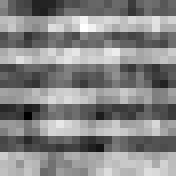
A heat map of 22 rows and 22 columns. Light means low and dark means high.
The grain runs across in streaks. No overall slope runs across the table. Stripes running across repeat 5 times from top to bottom. On average the colour sits 50% of the way up the scale.
